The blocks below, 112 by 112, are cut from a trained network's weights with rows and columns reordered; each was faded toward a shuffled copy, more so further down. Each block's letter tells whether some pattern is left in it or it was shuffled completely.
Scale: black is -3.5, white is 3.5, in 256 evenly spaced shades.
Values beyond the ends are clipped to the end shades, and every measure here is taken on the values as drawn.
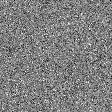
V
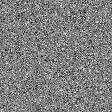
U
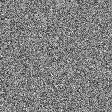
U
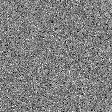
V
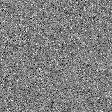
V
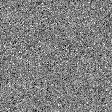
U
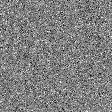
V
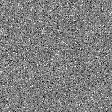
U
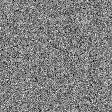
U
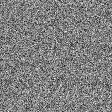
U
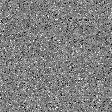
U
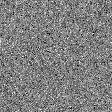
U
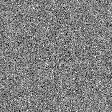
U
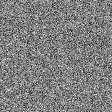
V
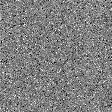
U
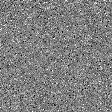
U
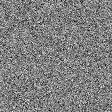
V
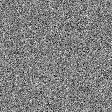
V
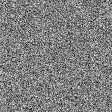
U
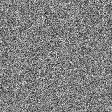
U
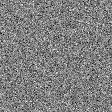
V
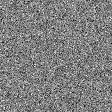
V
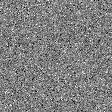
V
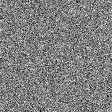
V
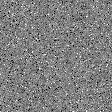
V
